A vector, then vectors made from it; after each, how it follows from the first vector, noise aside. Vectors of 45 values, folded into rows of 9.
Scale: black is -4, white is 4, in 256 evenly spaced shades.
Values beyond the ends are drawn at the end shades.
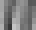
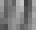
reversed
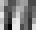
scaled up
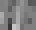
partly zeroed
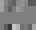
partly zeroed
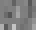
partly zeroed
